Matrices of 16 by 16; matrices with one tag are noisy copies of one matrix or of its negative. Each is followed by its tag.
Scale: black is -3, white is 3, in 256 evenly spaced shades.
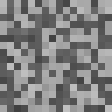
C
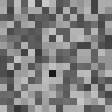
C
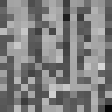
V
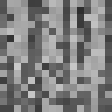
V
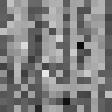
V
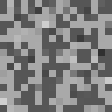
C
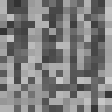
V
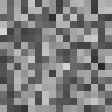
C
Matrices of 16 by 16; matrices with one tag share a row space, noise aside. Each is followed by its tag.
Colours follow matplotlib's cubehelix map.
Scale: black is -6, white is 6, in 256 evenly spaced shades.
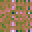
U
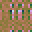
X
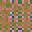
X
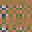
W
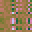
U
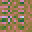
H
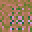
X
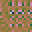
X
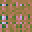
W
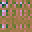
W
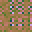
X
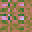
H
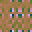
X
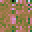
U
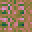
H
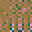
X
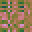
H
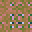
X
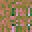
U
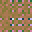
X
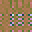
X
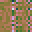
U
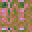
H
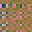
W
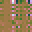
U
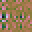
W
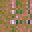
U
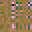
U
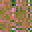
U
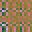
W
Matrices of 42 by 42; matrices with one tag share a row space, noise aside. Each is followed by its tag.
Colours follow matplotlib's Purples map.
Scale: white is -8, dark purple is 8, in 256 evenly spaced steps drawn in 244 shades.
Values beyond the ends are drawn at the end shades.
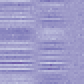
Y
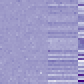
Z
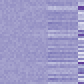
Z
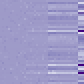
Z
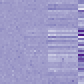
Z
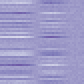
Y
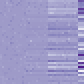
Z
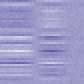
Y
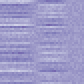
Y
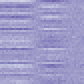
Y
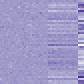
Z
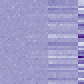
Z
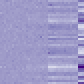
Z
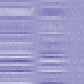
Y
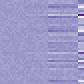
Z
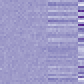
Z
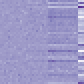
Z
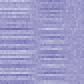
Y
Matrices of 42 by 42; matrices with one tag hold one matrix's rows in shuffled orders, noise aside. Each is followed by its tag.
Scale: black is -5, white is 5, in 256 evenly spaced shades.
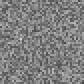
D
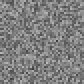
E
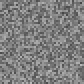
E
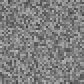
E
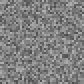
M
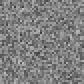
E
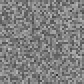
D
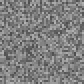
M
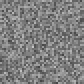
E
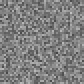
E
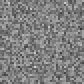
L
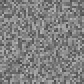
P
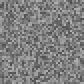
E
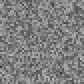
M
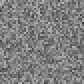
P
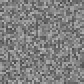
E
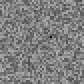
M
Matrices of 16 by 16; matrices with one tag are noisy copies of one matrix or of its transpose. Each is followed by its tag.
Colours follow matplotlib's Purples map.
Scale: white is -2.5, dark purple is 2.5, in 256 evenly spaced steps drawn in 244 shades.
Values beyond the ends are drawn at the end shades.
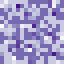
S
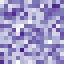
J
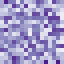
S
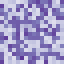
S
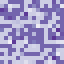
J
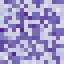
S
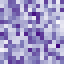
J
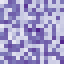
J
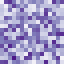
S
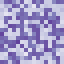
S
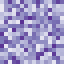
S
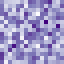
S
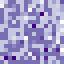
J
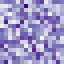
S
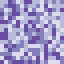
J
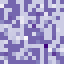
J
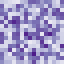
S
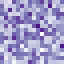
S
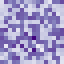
S
